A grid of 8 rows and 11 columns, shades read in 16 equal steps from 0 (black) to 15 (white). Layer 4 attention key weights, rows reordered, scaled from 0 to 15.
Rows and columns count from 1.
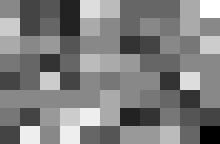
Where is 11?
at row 1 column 6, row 4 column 5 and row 8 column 9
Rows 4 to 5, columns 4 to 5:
6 11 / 4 8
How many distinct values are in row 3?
8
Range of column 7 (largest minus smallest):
7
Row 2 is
12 4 6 2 10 8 6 8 7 10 8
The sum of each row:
86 81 82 80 81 82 77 86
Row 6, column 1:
8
